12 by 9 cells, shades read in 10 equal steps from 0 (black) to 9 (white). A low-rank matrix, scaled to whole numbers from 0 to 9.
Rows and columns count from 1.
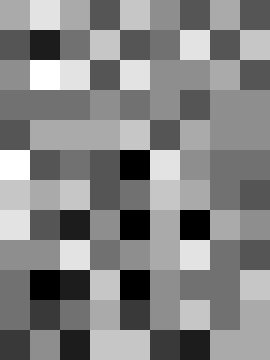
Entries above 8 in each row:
0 0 1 0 0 1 0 0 0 0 0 0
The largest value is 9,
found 2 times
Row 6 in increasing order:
0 3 3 4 4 4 5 8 9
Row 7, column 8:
4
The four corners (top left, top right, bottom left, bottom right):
6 3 2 6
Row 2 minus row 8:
-5 -2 3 2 3 -2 8 -3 2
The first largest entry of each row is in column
2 7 2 4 5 1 1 1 3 4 7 4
